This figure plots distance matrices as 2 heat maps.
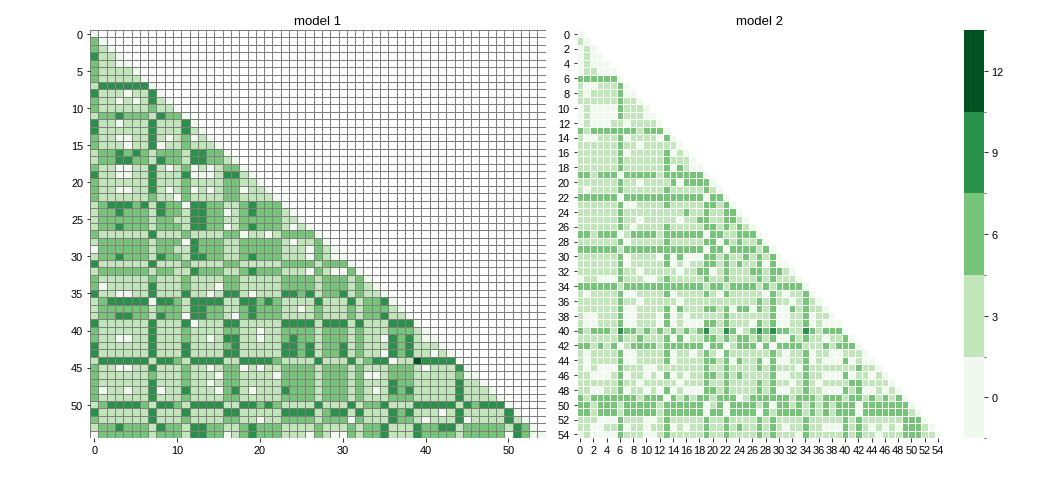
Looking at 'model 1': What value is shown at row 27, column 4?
3
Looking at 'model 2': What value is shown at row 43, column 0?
3
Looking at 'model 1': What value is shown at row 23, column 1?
6
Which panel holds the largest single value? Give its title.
model 1
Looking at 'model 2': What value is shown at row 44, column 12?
3
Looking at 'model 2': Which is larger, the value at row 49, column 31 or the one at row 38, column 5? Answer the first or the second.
the first
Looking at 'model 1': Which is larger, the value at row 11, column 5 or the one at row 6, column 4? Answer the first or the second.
the first
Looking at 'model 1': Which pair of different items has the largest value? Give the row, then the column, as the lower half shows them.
44, 39
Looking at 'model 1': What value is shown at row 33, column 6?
3
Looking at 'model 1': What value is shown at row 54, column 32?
3
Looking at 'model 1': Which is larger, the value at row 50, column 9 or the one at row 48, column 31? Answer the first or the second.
the first
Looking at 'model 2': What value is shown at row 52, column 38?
3
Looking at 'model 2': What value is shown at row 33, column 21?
3
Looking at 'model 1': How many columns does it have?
55
